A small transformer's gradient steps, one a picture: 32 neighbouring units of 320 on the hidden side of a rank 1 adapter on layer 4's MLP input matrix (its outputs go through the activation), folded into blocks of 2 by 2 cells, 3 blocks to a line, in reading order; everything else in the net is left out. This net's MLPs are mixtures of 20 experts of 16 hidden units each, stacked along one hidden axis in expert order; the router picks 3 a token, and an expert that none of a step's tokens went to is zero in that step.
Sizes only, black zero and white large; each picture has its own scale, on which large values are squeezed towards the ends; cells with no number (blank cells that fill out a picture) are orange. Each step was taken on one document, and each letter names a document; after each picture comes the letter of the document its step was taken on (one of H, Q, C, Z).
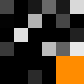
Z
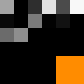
Z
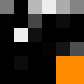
Z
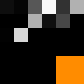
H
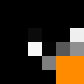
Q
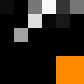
H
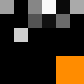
H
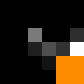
Q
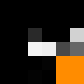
Q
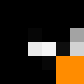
Q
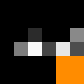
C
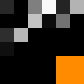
H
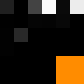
Z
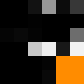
Q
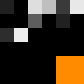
Z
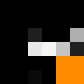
C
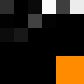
Z
